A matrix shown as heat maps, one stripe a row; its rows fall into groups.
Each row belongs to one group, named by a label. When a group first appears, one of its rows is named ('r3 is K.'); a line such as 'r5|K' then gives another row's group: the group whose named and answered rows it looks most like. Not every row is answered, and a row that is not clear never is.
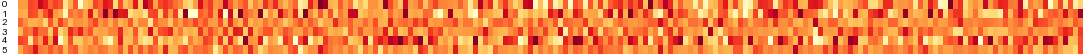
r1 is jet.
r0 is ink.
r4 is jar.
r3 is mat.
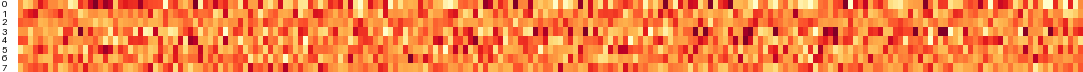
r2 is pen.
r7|mat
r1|ink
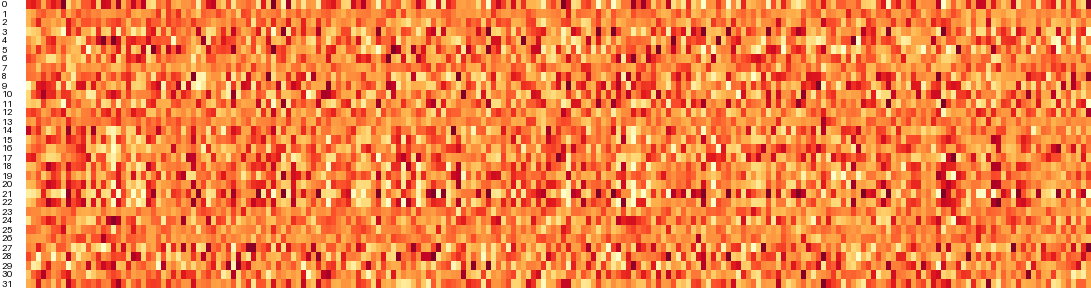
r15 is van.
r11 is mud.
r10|ink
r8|jet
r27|jet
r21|mud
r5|ink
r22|van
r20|van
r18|van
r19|ink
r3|mud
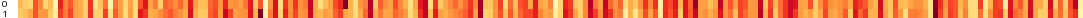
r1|mud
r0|mud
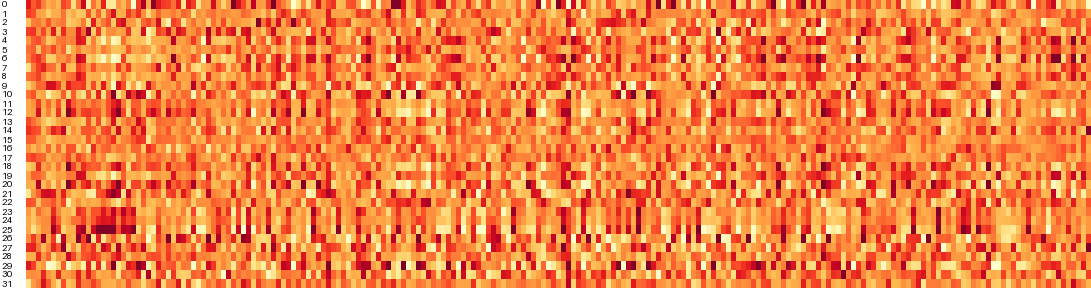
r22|jar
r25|jet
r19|pen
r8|pen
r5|jar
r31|mat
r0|ink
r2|mat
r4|pen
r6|pen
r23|jet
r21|ink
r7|mat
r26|mat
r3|mat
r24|jet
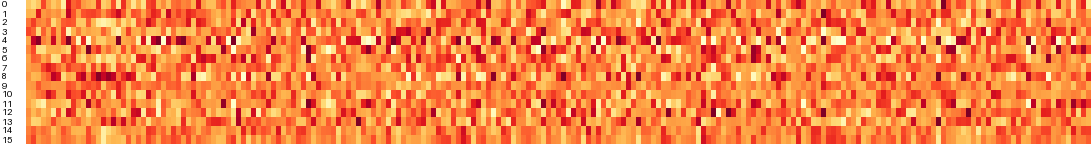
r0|mud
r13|jet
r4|ink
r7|van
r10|van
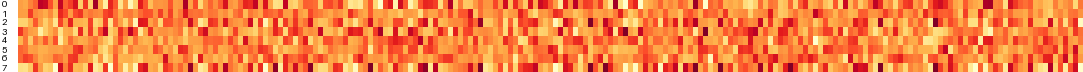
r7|mud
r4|jar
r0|van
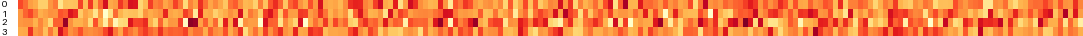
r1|pen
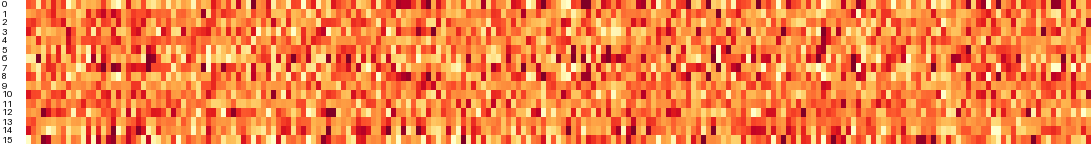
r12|ink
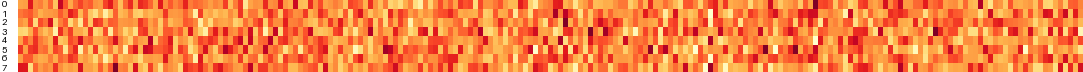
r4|mat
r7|mat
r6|pen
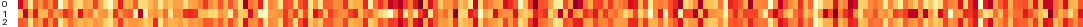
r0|jar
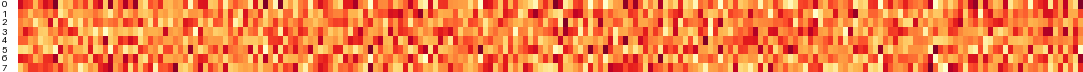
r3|pen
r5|mud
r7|ink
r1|jar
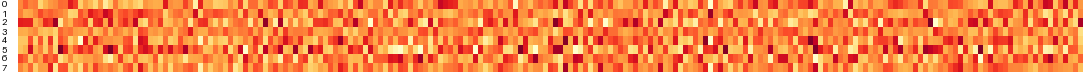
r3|mud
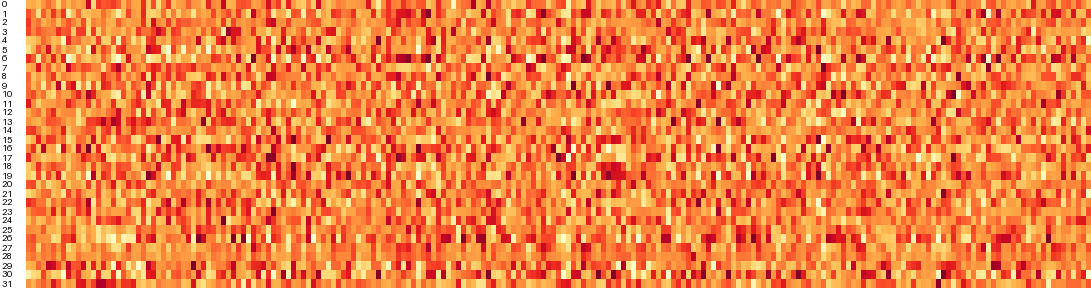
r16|mat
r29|van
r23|mat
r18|mat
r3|ink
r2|ink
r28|jar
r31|jet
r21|mud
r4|mud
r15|mat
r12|ink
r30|mud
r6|jar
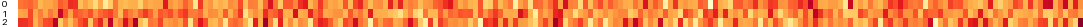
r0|pen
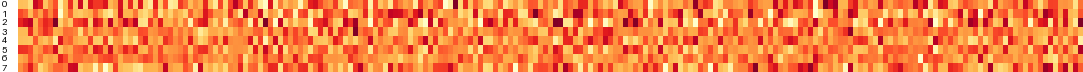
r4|mud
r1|jar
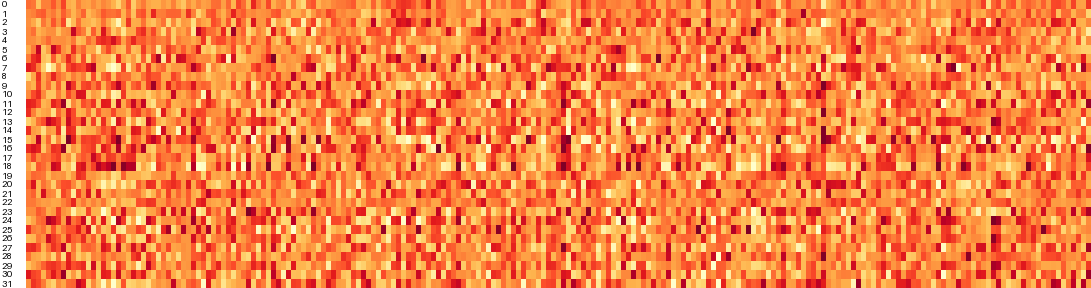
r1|ink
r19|pen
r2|jar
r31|pen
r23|jet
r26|van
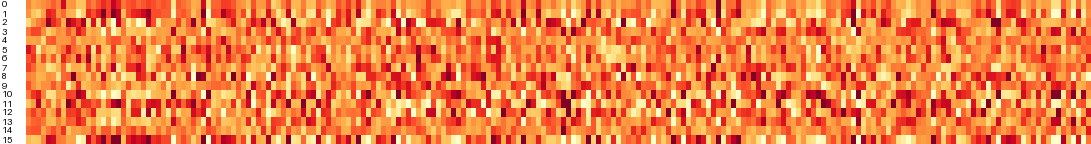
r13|pen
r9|jar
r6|mat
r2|van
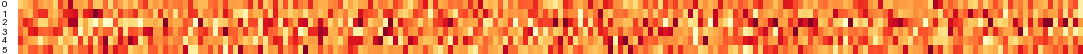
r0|mud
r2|pen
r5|jet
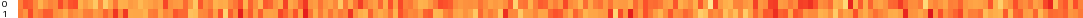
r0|pen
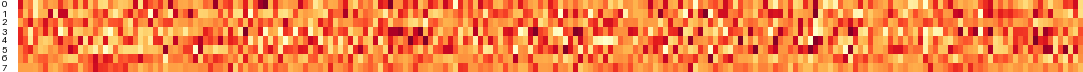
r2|mat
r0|ink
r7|jet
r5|pen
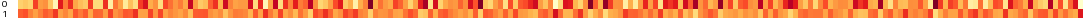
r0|mud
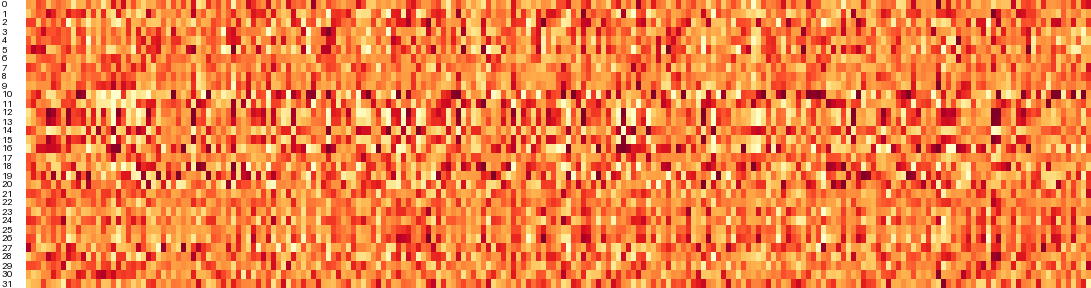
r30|jet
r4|ink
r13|van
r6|ink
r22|van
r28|van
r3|ink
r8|jet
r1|van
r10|pen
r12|van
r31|mud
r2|jar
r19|mat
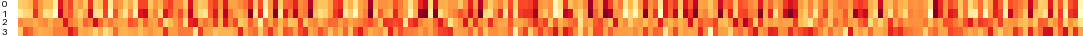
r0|mud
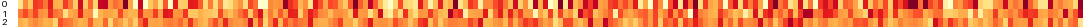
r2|mud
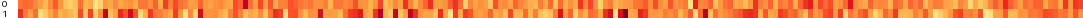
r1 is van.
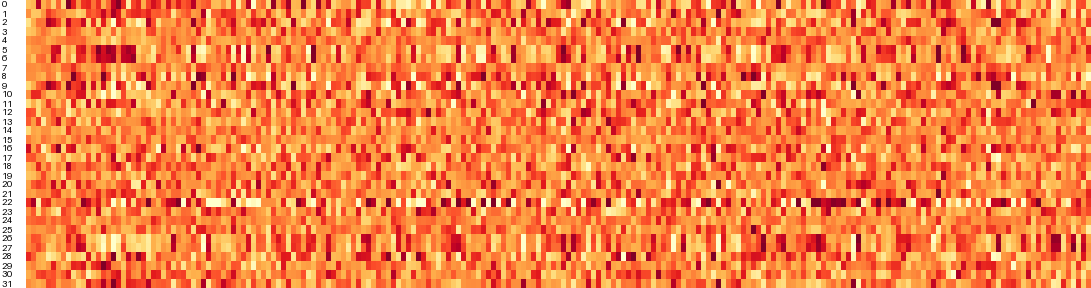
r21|jet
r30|ink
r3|mud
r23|mat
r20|mat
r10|pen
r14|mud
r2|van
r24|ink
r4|pen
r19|mud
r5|jet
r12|jar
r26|pen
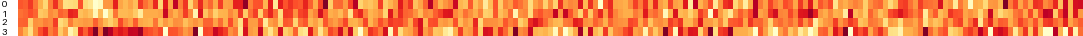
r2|jar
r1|pen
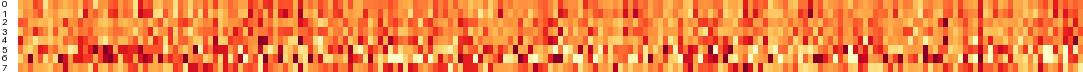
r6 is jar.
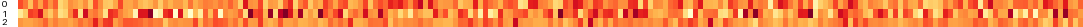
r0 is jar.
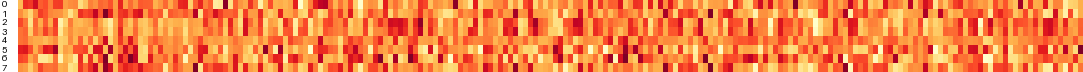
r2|jar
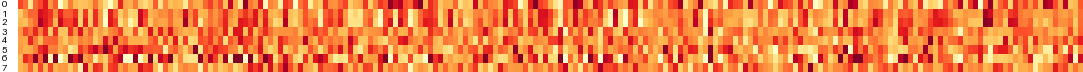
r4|jet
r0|jar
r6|mat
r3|mat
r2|van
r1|van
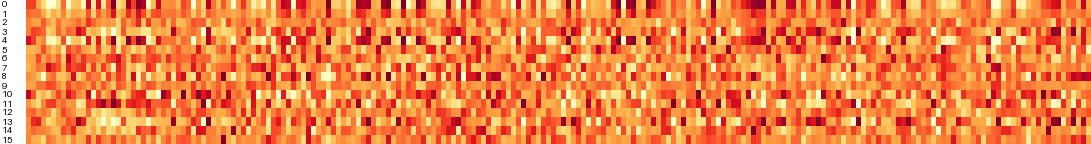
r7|van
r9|van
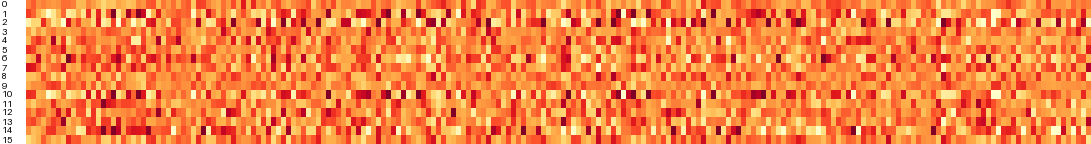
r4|mat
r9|van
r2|mud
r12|ink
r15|mud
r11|jet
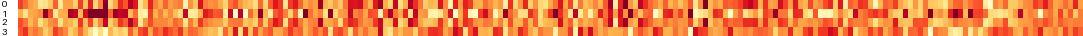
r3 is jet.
